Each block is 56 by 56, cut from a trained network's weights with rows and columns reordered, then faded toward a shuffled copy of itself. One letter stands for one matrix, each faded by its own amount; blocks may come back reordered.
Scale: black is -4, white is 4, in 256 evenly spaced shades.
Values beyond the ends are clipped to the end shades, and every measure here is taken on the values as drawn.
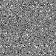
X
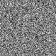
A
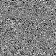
X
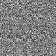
A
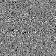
X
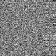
A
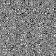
X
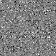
X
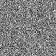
A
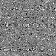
X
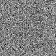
A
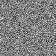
A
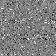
X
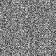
A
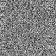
A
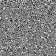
X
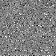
X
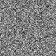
A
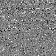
X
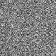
A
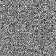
A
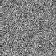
A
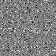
X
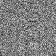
A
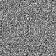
A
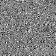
X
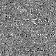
X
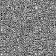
A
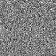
A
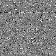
X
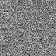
A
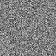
A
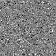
X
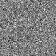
A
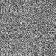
A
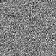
A
